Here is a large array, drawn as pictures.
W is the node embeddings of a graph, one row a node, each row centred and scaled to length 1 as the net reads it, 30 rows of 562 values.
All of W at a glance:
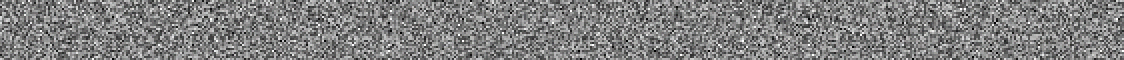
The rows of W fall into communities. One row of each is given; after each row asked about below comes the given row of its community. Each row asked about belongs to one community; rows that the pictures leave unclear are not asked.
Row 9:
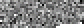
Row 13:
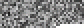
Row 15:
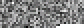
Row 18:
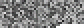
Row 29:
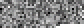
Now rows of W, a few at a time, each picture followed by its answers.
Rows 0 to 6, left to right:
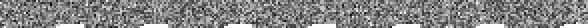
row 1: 15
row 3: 18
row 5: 13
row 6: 18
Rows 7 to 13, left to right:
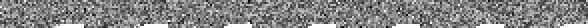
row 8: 29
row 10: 9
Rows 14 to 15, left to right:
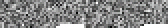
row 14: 9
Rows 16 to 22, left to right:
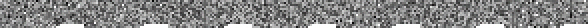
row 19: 18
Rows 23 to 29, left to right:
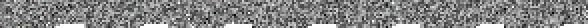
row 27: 13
